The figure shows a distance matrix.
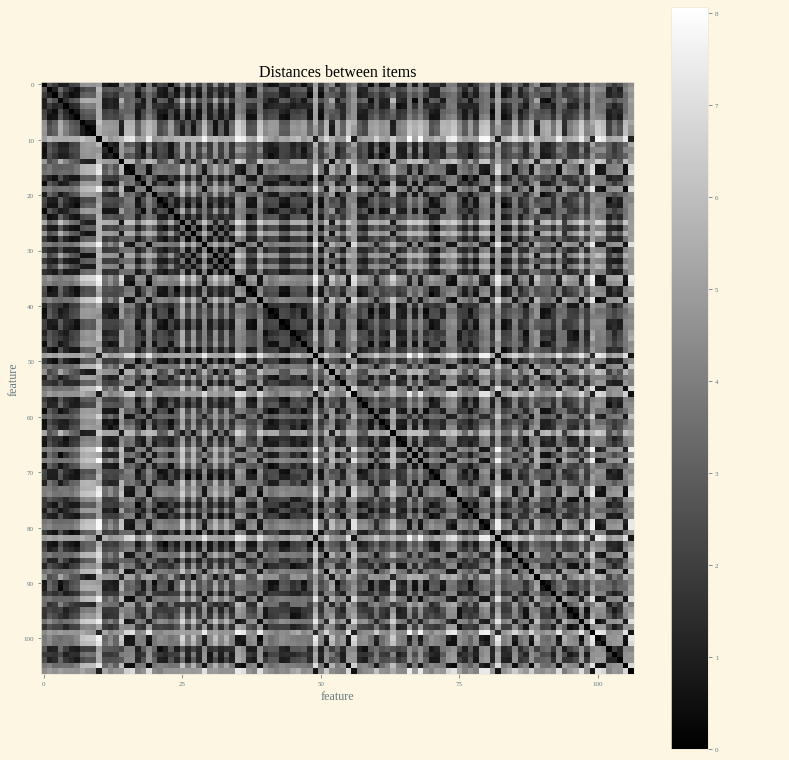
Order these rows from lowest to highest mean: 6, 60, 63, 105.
6, 60, 105, 63
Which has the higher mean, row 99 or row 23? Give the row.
99
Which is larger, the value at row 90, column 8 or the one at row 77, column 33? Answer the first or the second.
the first
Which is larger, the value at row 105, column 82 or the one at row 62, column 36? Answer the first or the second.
the first
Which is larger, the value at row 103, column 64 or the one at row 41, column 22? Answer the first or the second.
the second
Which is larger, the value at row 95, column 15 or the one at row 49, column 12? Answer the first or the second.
the second
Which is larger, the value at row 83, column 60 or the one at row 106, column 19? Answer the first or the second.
the second
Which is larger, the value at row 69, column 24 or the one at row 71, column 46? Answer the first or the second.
the first
